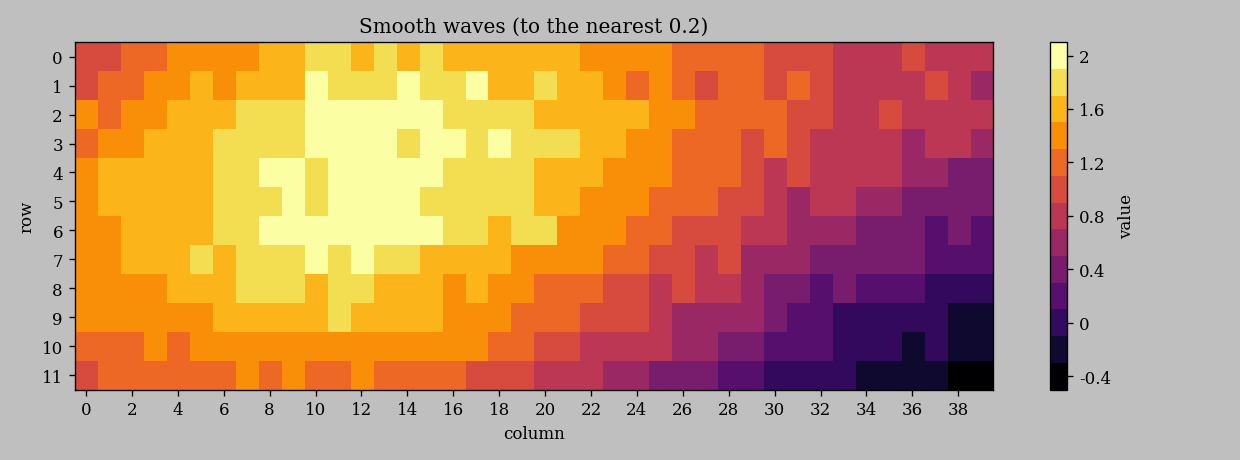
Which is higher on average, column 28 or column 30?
column 28
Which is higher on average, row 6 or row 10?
row 6
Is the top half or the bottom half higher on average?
top
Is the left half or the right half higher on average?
left
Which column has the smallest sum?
39
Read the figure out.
Title: Smooth waves (to the nearest 0.2)
x-axis: column, ticks 0 2 4 6 8 10 12 14 16 18 20 22 24 26 28 30 32 34 36 38
y-axis: row, ticks 0 1 2 3 4 5 6 7 8 9 10 11 (0 at the top)
Colour bar: value, ticks -0.4 0 0.4 0.8 1.2 1.6 2
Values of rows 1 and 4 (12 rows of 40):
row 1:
1 1.2 1.2 1.4 1.4 1.6 1.4 1.6 1.6 1.6 2 1.8 1.8 1.8 2 1.8 1.8 2 1.6 1.6 1.8 1.6 1.6 1.4 1.2 1.4 1.2 1 1.2 1.2 1 1.2 1 0.8 0.8 0.8 0.8 1 0.8 0.6
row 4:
1.4 1.6 1.6 1.6 1.6 1.6 1.8 1.8 2 2 1.8 2 2 2 2 2 1.8 1.8 1.8 1.8 1.6 1.6 1.6 1.4 1.4 1.4 1.2 1.2 1.2 1 0.8 1 0.8 0.8 0.8 0.8 0.6 0.6 0.4 0.4
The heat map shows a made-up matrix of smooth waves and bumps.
